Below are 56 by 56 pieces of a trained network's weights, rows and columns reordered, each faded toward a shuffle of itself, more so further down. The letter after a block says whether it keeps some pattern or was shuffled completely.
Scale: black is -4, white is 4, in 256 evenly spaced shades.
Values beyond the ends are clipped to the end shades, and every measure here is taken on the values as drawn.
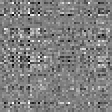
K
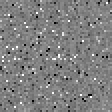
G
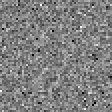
G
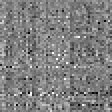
K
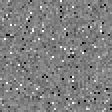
G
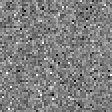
G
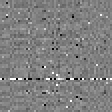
K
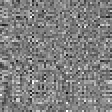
K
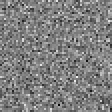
G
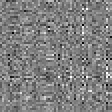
K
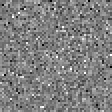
G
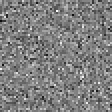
G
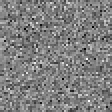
G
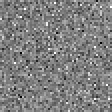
G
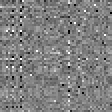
K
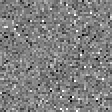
G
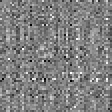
K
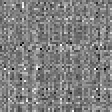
K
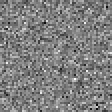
G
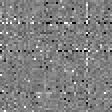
K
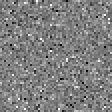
G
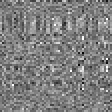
K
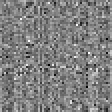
K
